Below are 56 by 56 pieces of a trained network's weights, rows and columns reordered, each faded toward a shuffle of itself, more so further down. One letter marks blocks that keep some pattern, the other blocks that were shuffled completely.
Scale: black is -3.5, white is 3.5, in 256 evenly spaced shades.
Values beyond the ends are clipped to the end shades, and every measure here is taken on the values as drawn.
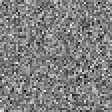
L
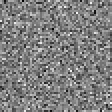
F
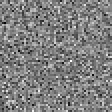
L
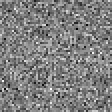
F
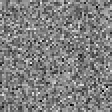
L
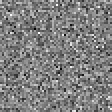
L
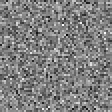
L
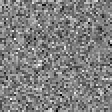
L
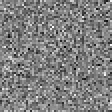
F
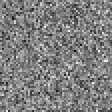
F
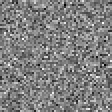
L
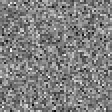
L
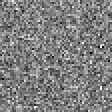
L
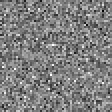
L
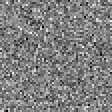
L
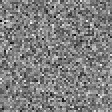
L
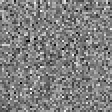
F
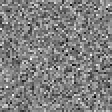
F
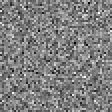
L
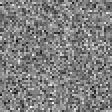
L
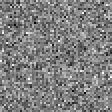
L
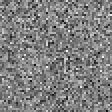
F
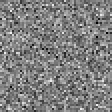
F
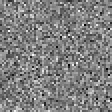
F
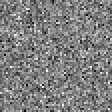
L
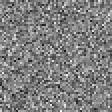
L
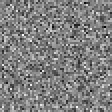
F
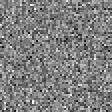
F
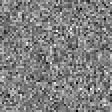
F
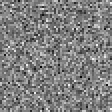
L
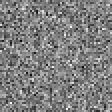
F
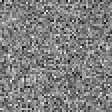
F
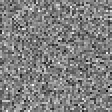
L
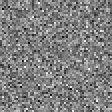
F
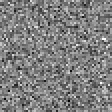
L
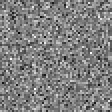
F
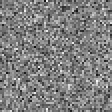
L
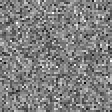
L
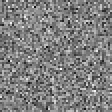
L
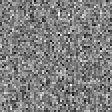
F
